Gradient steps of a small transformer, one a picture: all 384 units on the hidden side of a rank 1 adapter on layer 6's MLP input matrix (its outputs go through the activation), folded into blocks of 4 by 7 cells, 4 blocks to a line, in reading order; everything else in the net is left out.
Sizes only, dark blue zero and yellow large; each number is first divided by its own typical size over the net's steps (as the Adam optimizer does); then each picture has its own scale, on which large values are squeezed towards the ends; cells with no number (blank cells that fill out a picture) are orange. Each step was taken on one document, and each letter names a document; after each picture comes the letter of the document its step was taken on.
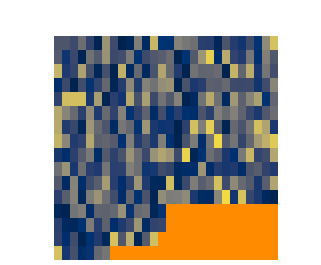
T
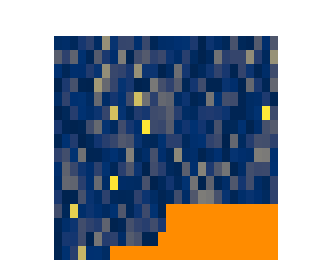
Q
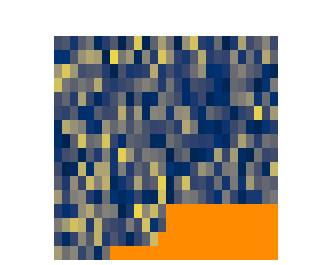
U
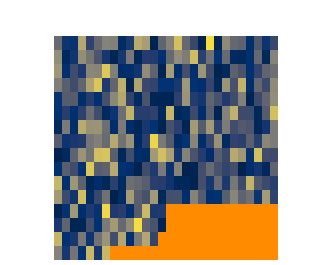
T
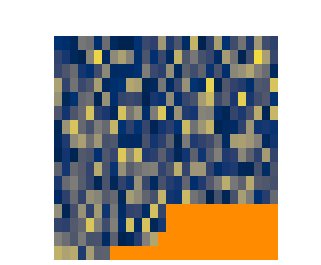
U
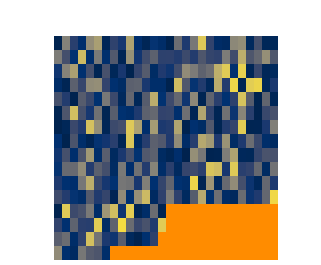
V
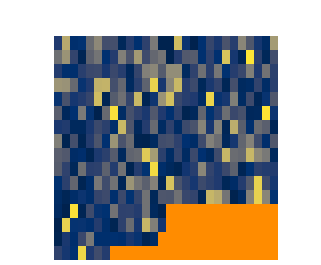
Q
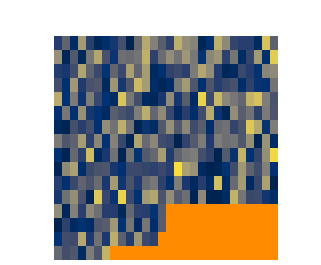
T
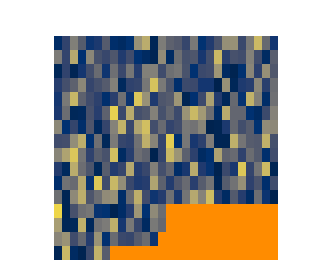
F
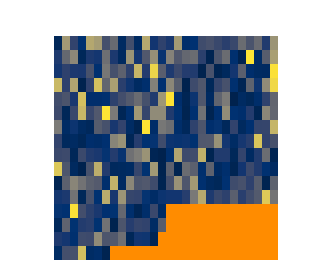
Q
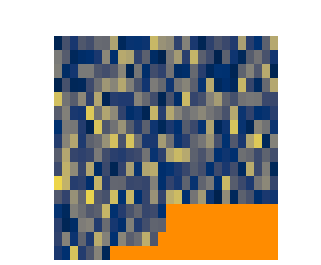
T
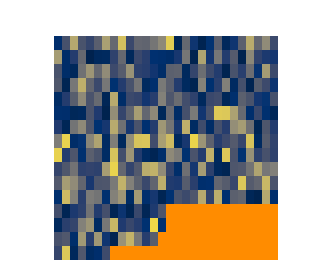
F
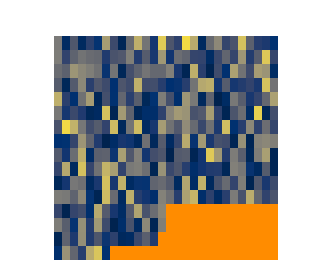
U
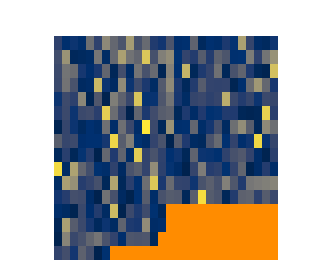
Q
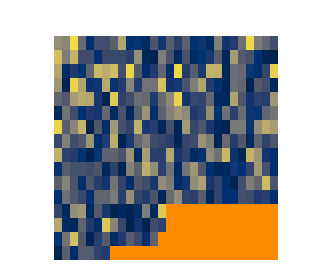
F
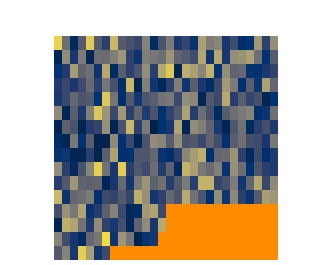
V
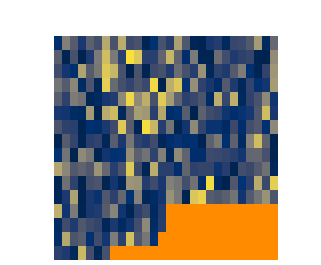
Q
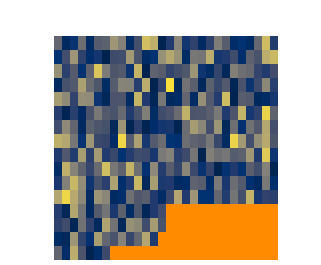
T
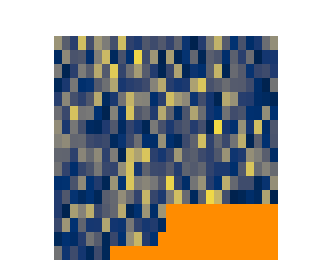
F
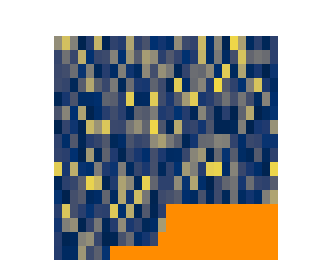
V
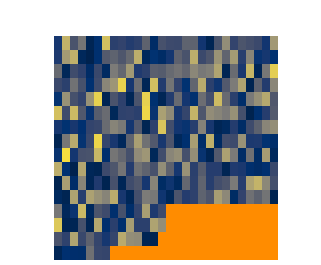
F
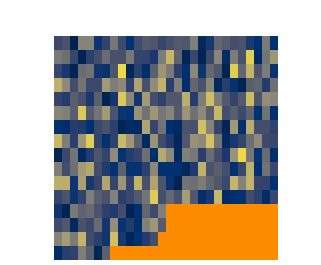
T
